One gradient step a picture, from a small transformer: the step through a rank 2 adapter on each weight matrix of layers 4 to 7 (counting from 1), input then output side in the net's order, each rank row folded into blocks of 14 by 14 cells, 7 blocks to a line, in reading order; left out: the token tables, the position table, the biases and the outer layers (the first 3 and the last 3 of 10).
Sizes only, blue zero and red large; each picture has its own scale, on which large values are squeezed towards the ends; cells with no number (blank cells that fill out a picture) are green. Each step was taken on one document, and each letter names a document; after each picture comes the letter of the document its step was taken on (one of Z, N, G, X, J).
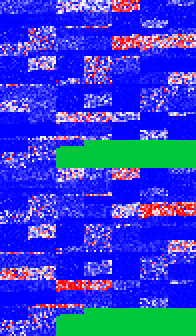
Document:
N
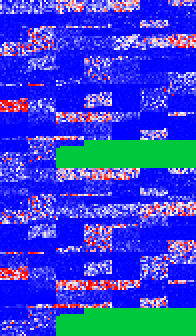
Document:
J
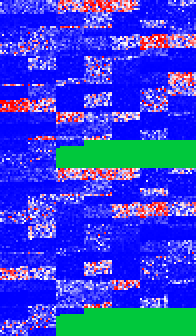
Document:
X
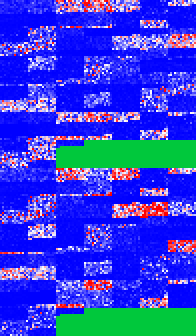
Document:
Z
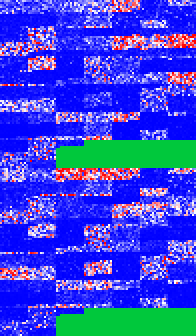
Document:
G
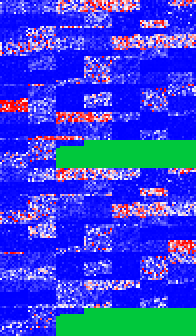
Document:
X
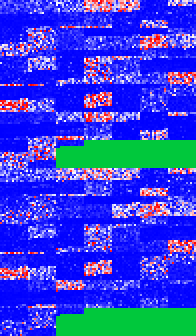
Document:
G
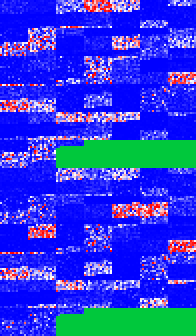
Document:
N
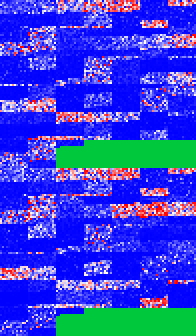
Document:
X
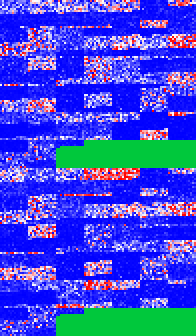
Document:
J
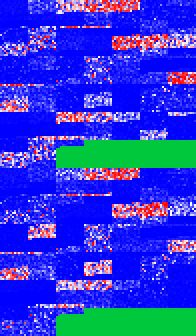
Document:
N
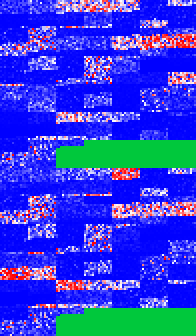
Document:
N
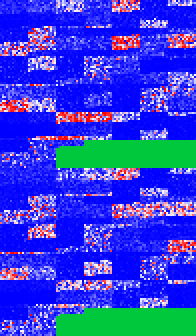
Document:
N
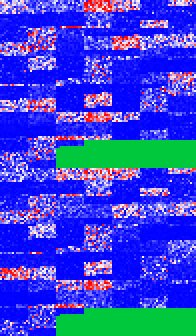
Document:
X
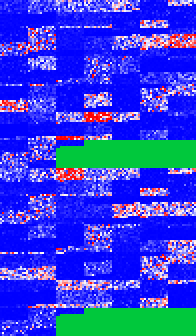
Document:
Z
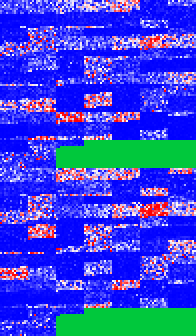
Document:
J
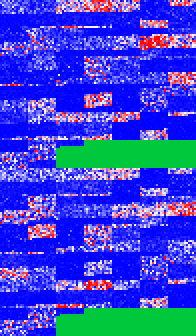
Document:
J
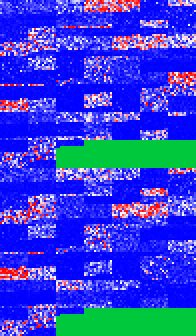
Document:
G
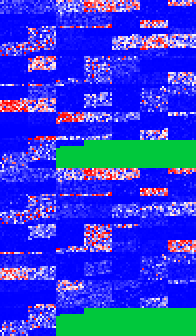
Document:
Z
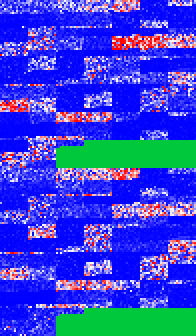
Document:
N
